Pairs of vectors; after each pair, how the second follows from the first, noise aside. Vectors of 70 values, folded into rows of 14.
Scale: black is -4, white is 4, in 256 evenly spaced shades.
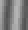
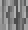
sign-scrambled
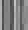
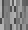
sign-scrambled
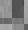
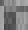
reversed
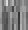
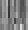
reversed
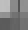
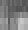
reversed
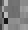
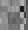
reversed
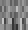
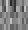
reversed
